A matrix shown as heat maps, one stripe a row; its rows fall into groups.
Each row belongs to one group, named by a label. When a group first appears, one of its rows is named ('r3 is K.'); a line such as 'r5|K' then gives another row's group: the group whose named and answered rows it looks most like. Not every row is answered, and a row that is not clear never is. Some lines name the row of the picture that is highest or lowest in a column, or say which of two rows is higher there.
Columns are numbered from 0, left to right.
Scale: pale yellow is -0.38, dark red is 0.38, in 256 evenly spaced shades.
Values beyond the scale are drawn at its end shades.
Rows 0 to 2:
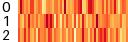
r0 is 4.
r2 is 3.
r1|3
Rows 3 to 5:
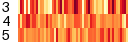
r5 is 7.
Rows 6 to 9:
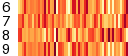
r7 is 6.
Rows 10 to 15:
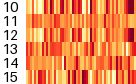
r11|3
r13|6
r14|7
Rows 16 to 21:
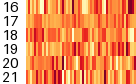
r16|4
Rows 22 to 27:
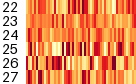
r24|4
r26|3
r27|4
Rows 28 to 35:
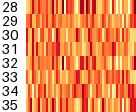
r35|6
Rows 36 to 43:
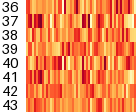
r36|7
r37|4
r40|3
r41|4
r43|4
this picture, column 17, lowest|37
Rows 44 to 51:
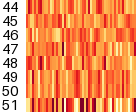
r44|4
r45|3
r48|4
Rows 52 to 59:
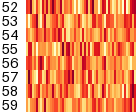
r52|6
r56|4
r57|4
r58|6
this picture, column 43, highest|55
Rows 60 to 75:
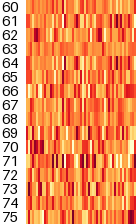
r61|7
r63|6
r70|4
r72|6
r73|4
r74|6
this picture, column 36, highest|62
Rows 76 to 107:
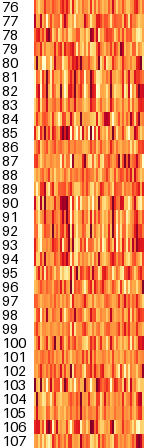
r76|3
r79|3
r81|6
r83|6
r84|4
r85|3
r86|6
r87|7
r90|3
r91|3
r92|3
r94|3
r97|7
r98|6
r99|7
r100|6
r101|3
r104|4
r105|4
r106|4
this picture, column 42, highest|87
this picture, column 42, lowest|102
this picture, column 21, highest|95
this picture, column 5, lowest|80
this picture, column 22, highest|106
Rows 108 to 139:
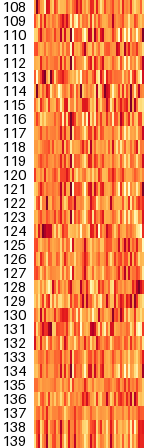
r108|4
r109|3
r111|7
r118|3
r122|6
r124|4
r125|7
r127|7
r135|7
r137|6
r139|6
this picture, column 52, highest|128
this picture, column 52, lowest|131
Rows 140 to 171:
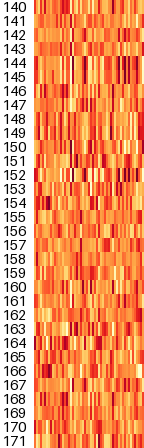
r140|3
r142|7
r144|7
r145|7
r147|3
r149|6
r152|7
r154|4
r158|4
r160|3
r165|6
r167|7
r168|3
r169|3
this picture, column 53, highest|162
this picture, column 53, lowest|166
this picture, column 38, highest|149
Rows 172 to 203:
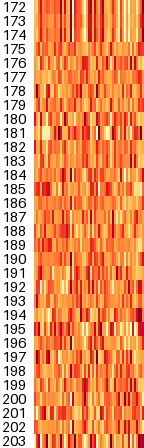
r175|6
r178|4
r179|6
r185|4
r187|3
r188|3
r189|4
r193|4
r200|7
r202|7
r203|6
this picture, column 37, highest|185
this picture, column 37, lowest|181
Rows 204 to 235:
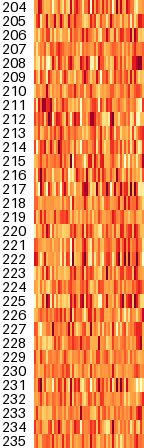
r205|6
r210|6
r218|7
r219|3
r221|7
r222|7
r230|3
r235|3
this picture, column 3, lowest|227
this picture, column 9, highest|227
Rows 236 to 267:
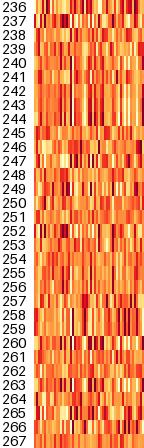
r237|3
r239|6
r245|4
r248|3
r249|3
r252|3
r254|3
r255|3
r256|3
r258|7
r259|7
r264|4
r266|7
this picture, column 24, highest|236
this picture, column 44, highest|236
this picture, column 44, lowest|265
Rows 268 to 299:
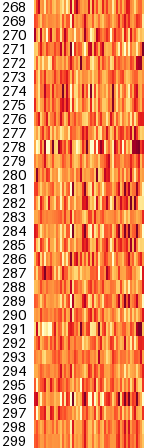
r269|7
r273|3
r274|3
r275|3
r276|6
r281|7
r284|7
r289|7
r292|6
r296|7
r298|7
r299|7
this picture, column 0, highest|270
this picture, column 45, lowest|271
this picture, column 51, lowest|271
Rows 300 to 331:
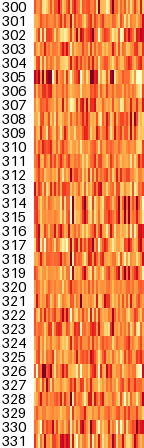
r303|3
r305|4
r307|3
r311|6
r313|6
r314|7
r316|6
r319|7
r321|4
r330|3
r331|3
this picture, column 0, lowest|327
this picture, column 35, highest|321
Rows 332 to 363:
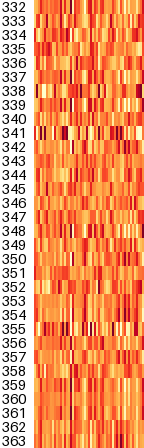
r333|6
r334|3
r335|4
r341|3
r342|7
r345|6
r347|6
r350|7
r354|7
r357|7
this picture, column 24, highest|355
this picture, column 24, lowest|363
